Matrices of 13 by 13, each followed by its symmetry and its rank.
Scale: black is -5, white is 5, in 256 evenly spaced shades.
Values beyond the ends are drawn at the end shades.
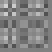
symmetric, rank one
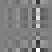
neither, rank one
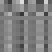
neither, rank one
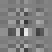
neither, rank one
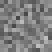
symmetric, full rank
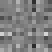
antisymmetric, rank two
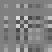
symmetric, rank one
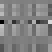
neither, rank one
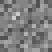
symmetric, full rank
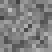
symmetric, full rank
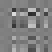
neither, rank one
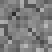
symmetric, full rank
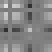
symmetric, rank one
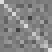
symmetric, full rank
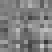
antisymmetric, rank two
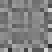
antisymmetric, rank two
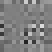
antisymmetric, rank two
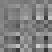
antisymmetric, rank two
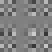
symmetric, rank one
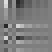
neither, rank one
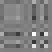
symmetric, rank one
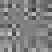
antisymmetric, rank two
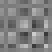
symmetric, rank one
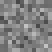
symmetric, full rank
